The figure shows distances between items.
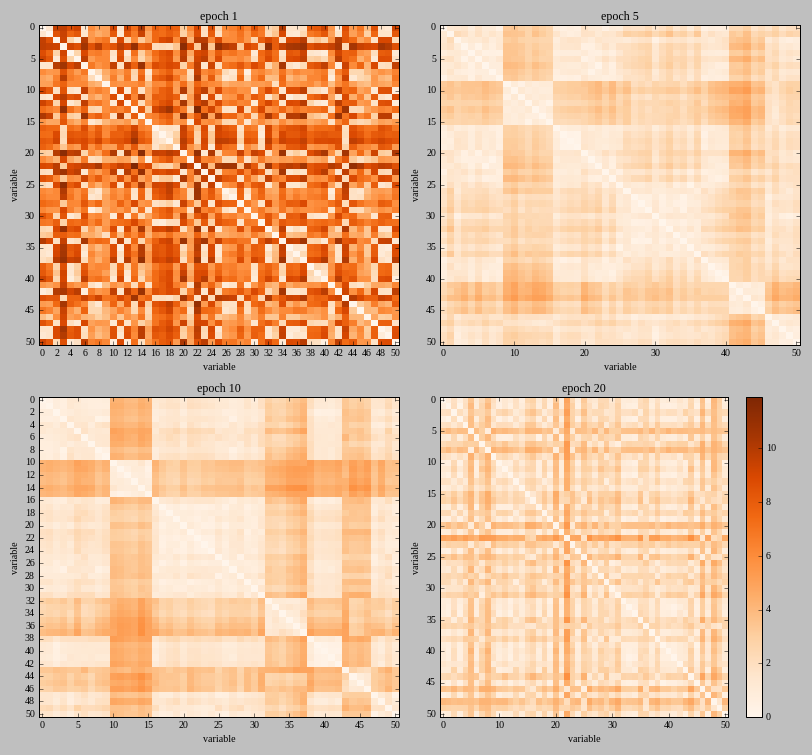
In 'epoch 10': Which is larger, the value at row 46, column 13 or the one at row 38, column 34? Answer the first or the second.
the first
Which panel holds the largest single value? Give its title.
epoch 1
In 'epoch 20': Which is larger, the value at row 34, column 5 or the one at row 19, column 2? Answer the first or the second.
the first
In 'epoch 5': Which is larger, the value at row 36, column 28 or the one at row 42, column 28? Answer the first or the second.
the second
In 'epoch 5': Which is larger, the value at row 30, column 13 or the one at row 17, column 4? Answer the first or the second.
the first
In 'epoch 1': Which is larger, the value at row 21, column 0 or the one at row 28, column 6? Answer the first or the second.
the second
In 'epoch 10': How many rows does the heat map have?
51
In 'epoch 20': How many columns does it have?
51
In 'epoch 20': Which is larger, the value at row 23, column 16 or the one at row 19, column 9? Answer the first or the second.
the first
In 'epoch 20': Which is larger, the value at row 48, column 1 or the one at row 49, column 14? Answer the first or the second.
the first
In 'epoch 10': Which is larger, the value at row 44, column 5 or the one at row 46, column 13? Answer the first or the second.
the second
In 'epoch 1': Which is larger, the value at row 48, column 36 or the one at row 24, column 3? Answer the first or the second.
the second
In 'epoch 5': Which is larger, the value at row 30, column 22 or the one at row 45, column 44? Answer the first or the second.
the first
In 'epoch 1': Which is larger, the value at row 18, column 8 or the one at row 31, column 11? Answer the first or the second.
the first
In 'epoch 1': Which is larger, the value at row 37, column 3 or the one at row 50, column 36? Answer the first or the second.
the first
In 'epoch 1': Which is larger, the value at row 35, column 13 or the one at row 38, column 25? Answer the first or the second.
the second
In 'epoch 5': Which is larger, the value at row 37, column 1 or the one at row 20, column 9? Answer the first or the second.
the second
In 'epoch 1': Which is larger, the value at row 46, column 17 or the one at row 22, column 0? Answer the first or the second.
the second
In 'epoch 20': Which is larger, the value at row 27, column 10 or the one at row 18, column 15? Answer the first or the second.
the second
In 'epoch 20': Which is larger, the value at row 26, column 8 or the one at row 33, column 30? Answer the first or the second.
the first
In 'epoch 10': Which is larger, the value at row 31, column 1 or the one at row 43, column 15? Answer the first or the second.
the second
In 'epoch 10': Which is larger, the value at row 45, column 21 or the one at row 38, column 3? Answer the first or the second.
the first
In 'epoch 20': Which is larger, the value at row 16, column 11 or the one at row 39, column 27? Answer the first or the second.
the first
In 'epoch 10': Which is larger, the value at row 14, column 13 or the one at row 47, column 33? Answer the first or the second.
the second
